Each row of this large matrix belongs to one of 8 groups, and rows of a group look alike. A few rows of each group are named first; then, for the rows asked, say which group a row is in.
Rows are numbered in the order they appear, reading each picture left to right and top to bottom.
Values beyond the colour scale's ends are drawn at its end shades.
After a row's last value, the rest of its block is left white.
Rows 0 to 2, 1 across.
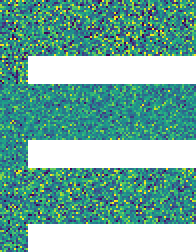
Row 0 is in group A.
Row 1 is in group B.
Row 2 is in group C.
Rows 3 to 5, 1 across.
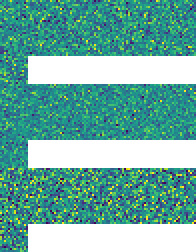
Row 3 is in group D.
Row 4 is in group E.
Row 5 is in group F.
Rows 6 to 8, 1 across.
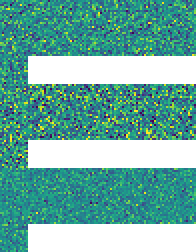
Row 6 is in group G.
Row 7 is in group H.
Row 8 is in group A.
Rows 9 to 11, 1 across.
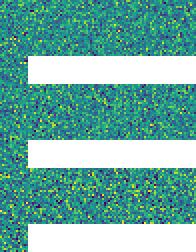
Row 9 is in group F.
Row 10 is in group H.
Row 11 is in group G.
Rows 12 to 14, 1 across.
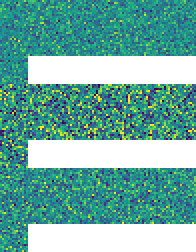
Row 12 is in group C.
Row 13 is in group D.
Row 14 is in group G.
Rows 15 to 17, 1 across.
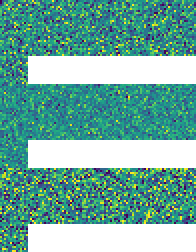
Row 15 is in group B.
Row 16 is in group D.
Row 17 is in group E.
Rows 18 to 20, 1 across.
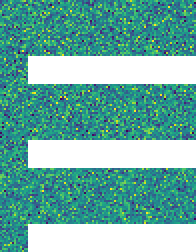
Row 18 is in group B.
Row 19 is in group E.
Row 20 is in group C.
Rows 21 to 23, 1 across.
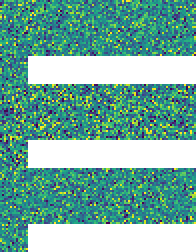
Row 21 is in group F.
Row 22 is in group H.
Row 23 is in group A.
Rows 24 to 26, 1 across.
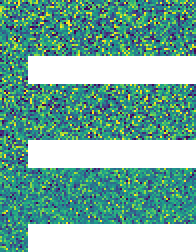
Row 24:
C
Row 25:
D
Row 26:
D
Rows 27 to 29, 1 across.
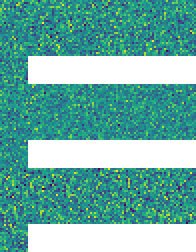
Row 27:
C
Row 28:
F
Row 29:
D
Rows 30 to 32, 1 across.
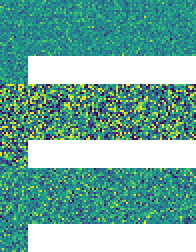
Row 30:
G
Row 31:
F
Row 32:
E
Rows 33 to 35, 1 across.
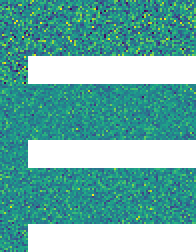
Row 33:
G
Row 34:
E
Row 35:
G
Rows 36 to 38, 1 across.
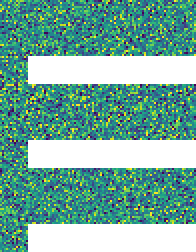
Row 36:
A
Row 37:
F
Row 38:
B
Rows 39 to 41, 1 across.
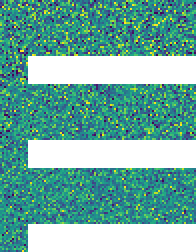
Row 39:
B
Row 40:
E
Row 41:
B
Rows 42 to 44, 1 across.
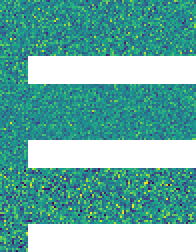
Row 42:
A
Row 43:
G
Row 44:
D
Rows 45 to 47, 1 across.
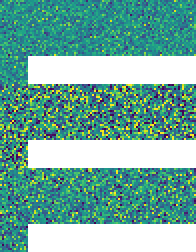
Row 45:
A
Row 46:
B
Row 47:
F
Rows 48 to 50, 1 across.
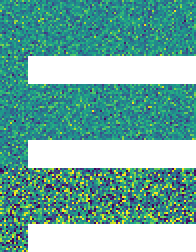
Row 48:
A
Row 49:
G
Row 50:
B
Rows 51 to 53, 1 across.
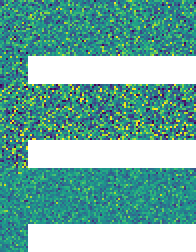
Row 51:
B
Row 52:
B
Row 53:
F
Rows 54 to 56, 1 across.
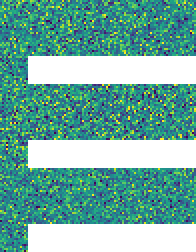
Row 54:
C
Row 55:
A
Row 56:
G
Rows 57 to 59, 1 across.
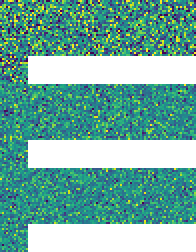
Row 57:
F
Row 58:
H
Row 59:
A
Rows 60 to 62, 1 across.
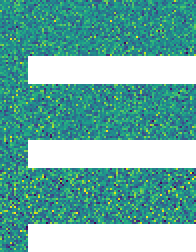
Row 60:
A
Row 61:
H
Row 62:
F
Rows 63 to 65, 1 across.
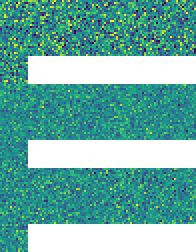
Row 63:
C
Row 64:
C
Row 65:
A
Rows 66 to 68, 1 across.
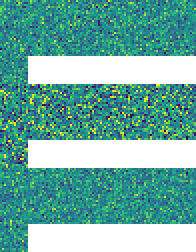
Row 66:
C
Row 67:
D
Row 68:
H
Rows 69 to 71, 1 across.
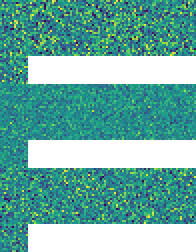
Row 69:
H
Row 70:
G
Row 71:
E
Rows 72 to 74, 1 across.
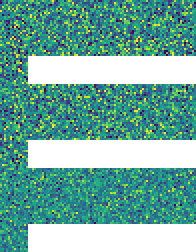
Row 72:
B
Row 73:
H
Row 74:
F
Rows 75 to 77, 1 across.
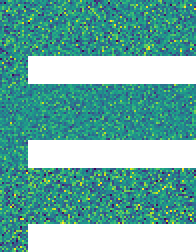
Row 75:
E
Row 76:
A
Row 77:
B
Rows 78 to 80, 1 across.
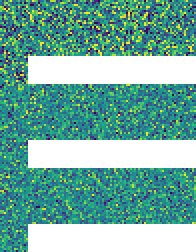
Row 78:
D
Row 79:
F
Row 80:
G
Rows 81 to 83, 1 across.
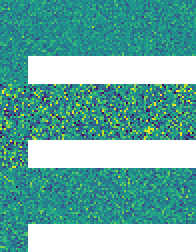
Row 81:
G
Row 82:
E
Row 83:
D
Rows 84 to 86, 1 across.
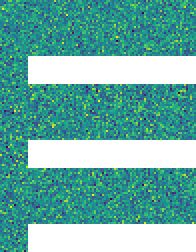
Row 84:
E
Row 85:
H
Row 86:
G
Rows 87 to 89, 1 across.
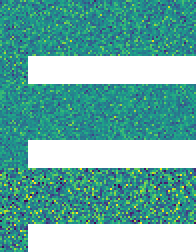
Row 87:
B
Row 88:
C
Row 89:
F
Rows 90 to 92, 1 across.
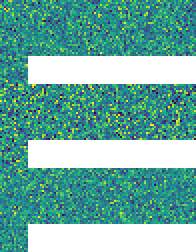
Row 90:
D
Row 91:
F
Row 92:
C
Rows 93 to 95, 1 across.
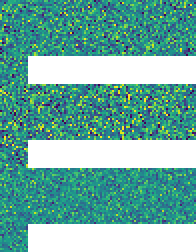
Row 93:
E
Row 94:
D
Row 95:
F
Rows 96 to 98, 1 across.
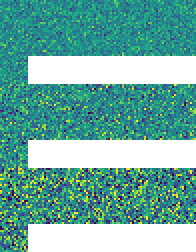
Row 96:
G
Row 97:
A
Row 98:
F
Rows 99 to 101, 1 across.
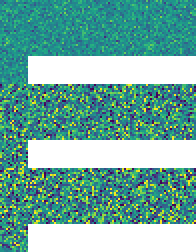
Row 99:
E
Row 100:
B
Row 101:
F
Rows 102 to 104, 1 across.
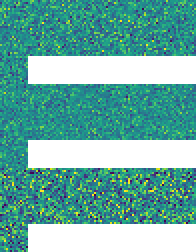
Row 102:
C
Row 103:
D
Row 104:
D
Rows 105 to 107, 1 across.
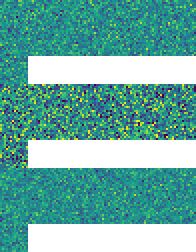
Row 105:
F
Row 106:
B
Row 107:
E
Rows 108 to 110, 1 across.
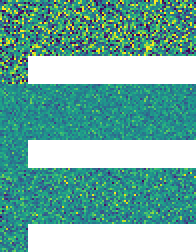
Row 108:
E
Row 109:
D
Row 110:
E
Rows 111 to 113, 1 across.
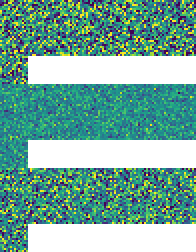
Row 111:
B
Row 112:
H
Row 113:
G
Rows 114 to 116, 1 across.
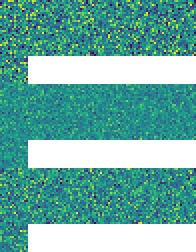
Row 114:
F
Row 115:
F
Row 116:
F
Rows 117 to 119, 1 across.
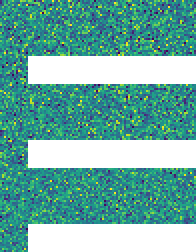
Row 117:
B
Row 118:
D
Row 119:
E
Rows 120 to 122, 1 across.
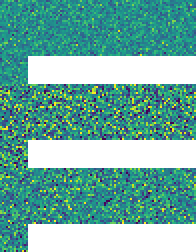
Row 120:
F
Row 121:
G
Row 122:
G
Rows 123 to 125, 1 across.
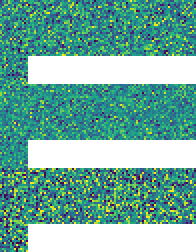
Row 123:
B
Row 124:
C
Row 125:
H
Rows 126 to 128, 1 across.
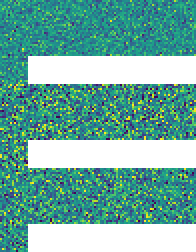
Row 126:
A
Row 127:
A
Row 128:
H
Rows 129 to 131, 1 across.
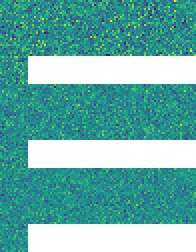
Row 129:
A
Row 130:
E
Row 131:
A
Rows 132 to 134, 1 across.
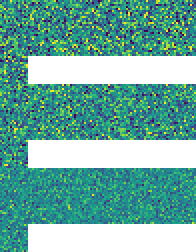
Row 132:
D
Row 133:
C
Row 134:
G
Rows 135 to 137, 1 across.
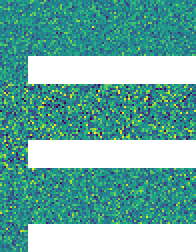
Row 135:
G
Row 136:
D
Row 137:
F
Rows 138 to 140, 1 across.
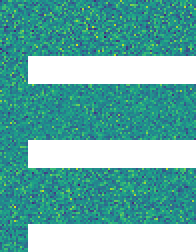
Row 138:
E
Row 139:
F
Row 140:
C
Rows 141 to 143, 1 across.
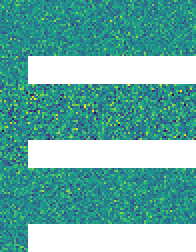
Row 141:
A
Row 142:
F
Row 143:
C
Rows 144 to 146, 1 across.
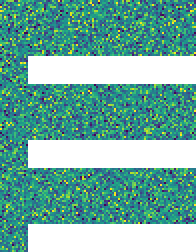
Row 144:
F
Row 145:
E
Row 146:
E
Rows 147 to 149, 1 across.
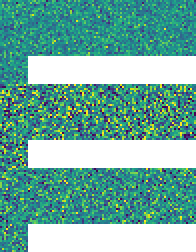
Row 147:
H
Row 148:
E
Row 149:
E
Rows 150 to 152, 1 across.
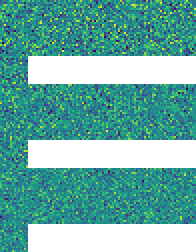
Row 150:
E
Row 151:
H
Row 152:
E
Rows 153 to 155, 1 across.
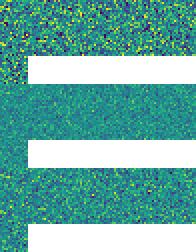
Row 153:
G
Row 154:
G
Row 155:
G
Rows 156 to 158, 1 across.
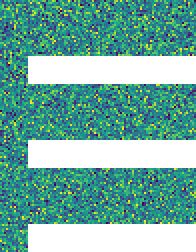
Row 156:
H
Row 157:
D
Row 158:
A
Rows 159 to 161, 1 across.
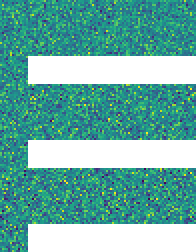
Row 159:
H
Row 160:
F
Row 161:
E
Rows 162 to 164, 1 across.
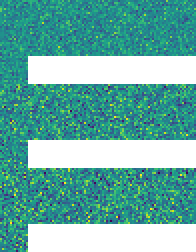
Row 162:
C
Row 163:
C
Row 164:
H
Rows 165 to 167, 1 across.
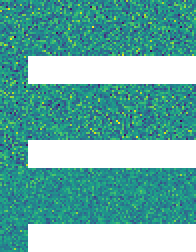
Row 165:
G
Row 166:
D
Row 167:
F
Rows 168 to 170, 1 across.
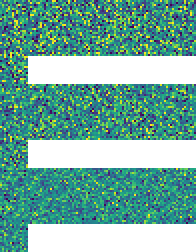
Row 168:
H
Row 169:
H
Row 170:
E
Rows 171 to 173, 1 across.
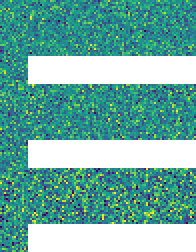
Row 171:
D
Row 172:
F
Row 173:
E
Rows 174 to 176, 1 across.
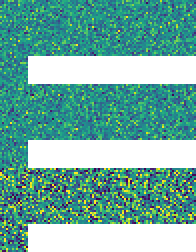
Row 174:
F
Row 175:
F
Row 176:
D
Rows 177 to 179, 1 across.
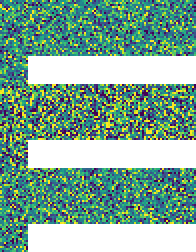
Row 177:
D
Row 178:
H
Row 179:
B
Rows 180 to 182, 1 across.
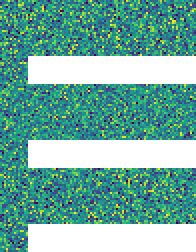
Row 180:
F
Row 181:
E
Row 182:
D
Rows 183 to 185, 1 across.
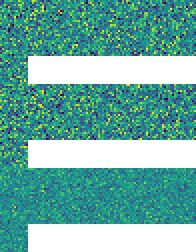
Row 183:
F
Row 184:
F
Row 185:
C
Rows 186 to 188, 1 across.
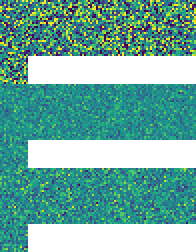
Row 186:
G
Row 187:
H
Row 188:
C
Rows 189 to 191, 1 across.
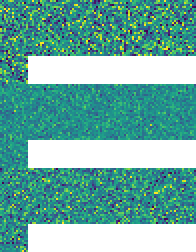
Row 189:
D
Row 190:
H
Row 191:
B
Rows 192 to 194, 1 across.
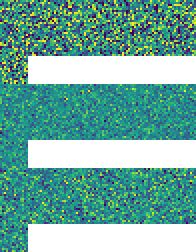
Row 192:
G
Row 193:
E
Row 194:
E
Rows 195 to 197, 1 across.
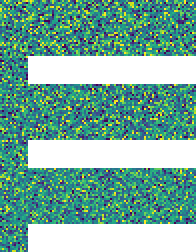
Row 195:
C
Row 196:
A
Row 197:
E
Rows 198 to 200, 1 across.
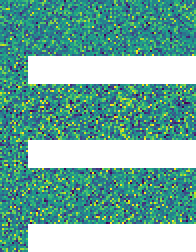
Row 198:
G
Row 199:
C
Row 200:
A
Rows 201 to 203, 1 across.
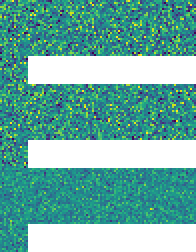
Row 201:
F
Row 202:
F
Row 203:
H
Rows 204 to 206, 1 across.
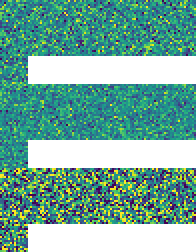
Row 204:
E
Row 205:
C
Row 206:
C
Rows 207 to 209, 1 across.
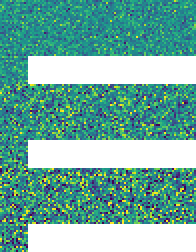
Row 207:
A
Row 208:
C
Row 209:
B
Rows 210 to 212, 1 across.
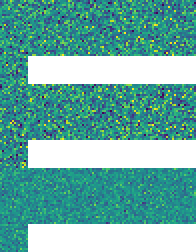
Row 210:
B
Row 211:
B
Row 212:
A
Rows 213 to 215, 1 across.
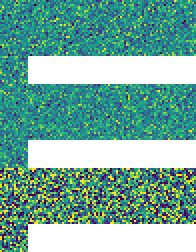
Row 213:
A
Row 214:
D
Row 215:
F
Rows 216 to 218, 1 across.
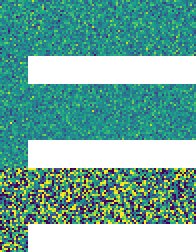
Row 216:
F
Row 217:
G
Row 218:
C
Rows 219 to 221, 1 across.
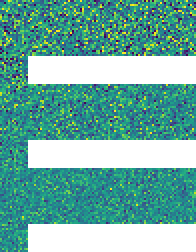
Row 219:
E
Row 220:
C
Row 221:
A
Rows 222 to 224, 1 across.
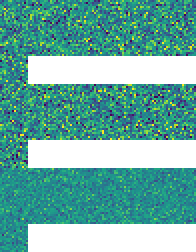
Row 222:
D
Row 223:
B
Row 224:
B
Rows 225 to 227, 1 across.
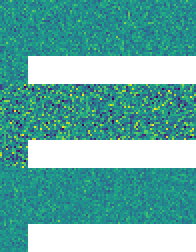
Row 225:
D
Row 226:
B
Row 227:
H
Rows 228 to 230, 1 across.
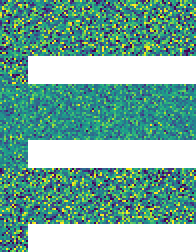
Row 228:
E
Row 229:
H
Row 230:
B
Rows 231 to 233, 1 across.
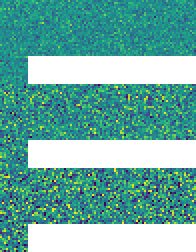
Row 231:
C
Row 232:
D
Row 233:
G
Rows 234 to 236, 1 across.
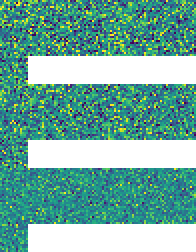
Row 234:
C
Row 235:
C
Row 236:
A
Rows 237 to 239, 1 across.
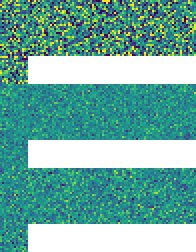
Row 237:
A
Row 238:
E
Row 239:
B
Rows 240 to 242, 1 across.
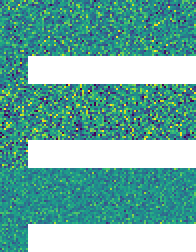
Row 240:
B
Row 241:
E
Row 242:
A
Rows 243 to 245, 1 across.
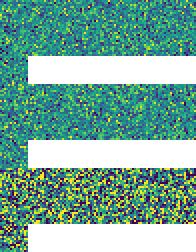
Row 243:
E
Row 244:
F
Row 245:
F
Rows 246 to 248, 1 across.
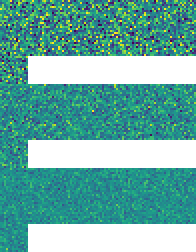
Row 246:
C
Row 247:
G
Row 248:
D
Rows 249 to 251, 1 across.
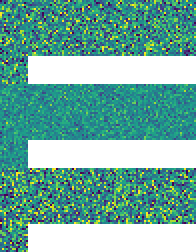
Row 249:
E
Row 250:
E
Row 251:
H
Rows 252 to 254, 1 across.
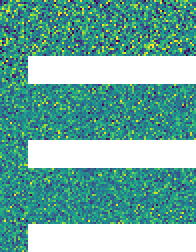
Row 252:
E
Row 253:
A
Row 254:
B
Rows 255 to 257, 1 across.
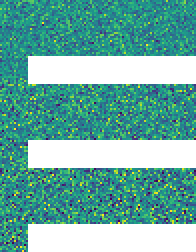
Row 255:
C
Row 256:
F
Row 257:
B
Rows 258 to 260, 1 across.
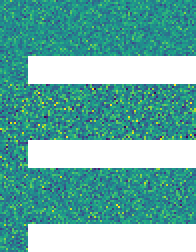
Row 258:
D
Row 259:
A
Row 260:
D
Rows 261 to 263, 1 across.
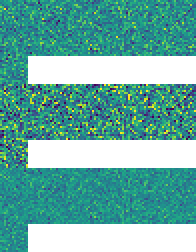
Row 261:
D
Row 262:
D
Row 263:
D
